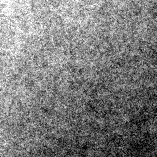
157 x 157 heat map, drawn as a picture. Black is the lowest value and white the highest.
Ninth with the lowest average: bottom right. Slope: up to the top left. Mirror symmetry: none. Ninth with the highest average: top left. Histogram: bell-shaped.
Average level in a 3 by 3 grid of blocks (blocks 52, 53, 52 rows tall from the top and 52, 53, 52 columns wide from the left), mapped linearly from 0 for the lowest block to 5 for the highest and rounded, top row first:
543 | 421 | 210
